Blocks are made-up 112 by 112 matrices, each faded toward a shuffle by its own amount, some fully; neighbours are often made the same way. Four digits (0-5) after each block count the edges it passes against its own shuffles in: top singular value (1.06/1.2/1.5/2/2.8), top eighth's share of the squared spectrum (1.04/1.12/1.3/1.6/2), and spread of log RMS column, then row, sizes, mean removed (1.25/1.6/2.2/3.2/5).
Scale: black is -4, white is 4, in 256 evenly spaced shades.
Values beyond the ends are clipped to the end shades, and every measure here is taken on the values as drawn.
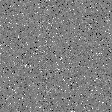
0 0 0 0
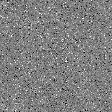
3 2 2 0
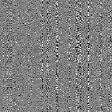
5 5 4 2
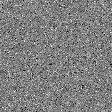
2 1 0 0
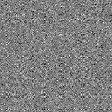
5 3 2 2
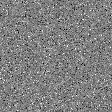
2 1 0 0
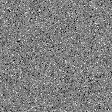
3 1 0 0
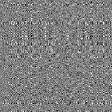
5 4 3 3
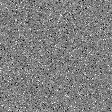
0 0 0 0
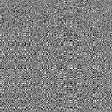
5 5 3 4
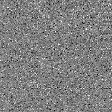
4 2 1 1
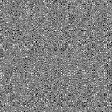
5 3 2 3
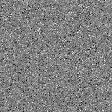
3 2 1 0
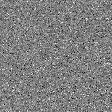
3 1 0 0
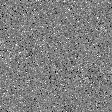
1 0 0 0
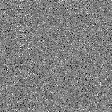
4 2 1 1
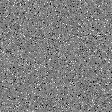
3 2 0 0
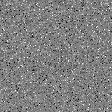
3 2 0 0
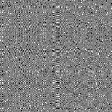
5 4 3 3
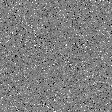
0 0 0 0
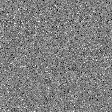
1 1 0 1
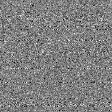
1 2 0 3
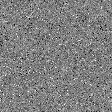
0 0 0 0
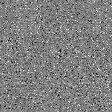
3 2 0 1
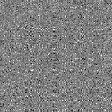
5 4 2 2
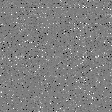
3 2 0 1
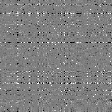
5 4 2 3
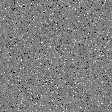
1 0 0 0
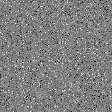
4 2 1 1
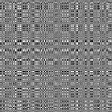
5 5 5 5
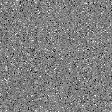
4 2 1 1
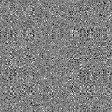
5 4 3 2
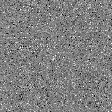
3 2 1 1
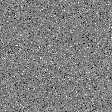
0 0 0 0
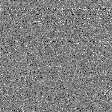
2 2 0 3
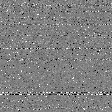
3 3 0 3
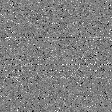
2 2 0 2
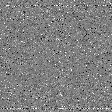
2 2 0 2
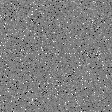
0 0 0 0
